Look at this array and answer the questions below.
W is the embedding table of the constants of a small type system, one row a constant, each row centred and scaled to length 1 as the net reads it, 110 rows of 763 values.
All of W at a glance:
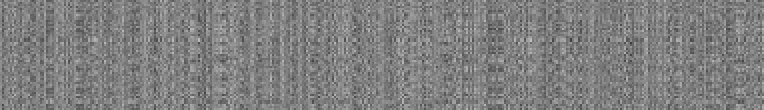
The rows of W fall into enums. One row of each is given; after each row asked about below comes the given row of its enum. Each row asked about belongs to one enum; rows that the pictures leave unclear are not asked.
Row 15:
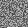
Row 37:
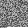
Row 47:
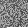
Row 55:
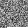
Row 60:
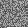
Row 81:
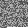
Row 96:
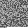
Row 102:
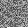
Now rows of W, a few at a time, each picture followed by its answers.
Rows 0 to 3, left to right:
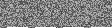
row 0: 81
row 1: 15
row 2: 60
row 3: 96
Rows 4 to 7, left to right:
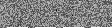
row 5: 60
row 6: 102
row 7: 81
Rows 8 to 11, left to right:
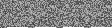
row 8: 60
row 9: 96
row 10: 81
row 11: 96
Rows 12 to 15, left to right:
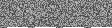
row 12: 15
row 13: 96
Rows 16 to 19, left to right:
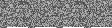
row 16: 81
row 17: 60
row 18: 81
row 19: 60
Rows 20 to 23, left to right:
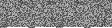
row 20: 37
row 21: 81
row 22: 37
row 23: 47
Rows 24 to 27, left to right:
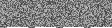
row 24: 96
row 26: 15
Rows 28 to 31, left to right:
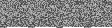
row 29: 96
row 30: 81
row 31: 37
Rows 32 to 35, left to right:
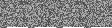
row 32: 81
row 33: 47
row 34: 81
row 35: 60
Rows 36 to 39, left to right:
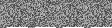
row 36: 47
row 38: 47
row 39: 47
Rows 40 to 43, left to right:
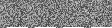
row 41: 47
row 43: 55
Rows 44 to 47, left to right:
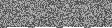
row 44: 60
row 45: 96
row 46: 81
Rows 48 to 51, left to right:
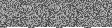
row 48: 96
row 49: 47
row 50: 47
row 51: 15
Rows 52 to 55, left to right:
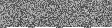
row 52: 47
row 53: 96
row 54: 60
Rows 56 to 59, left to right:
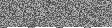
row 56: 15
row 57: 37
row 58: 15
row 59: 102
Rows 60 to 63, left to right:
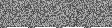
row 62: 47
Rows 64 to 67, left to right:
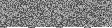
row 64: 96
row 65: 15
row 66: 96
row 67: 102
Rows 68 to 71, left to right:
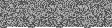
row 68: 81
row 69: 96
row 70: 96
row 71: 47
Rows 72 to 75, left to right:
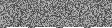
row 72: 47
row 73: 60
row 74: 15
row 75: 47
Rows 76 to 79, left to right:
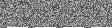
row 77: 60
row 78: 60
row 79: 15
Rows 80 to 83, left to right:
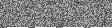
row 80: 60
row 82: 37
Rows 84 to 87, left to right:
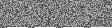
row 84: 60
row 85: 47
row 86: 60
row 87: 96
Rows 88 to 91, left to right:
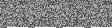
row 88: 81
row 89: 96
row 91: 81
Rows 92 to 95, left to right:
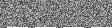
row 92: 81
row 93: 55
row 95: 15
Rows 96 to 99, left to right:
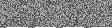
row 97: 37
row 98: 47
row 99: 60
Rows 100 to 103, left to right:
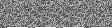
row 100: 60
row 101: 102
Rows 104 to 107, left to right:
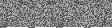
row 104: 37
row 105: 81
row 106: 37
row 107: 47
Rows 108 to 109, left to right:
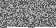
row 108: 81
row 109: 96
